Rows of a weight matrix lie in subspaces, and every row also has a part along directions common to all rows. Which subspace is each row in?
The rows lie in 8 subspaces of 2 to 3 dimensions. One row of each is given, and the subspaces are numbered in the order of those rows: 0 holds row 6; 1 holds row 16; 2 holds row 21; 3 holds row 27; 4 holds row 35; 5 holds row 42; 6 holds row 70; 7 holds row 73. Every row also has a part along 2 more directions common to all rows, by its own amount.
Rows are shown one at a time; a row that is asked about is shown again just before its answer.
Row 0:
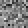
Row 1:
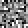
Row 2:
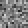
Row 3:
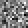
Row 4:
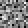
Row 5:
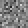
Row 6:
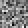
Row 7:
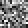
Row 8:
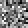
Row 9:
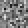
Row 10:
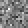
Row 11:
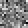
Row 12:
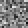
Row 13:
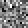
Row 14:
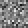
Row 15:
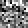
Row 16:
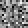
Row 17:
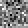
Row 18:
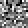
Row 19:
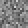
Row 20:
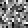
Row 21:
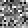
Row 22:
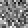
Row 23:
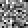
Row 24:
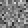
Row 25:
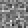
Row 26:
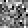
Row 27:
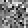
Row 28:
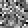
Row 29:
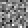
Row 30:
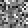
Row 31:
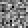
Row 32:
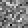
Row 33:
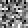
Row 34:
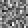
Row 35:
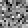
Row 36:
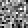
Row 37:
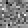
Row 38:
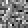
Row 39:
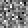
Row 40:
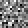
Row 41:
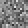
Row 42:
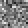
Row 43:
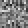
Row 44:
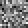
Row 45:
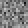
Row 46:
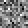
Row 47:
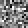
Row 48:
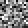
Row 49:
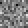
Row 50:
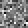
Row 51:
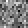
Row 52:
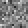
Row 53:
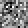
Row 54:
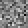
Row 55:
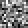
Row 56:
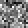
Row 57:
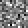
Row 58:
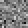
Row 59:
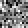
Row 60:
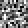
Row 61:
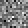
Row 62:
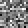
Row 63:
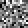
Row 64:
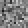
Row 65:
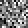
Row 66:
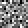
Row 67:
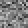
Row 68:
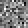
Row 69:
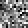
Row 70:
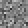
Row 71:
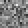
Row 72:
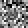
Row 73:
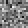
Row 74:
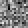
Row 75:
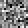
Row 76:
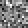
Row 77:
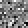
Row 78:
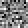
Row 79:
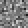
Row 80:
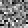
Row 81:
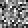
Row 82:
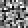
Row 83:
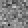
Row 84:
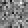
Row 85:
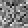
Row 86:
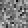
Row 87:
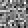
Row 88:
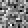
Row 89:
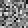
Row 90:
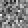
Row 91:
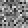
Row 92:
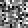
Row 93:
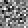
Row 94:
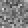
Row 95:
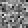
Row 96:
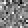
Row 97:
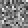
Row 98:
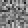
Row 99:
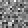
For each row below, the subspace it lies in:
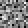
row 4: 5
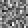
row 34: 0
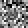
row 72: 5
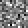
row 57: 4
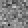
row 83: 5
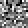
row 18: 3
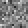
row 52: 7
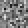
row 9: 1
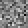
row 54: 4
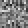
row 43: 2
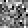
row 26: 3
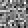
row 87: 2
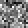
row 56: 3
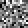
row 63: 7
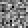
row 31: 7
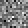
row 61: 0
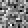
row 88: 4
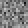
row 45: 0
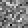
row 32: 4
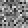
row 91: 2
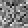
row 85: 4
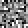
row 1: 5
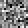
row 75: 1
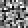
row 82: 1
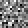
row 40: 6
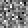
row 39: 0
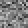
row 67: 5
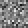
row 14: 2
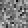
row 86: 1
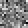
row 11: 6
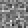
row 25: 7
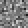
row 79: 3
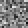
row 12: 5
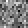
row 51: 3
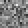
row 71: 3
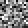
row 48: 5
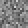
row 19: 1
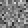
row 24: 0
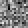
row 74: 7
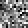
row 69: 1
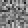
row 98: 2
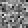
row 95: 7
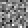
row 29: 7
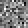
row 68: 0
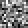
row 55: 5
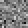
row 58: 5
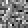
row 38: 4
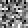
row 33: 3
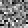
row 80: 3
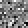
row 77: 6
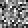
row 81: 2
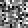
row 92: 5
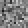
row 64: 6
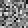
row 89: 3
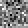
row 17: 4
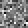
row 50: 6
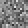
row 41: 1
